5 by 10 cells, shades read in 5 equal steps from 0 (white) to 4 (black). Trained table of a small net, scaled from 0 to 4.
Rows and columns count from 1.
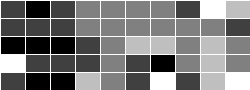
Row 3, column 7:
1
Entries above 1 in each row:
8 10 7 8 6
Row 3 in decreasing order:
4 4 4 3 2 2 2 1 1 1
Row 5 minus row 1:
0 0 1 -1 0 1 -2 0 1 -1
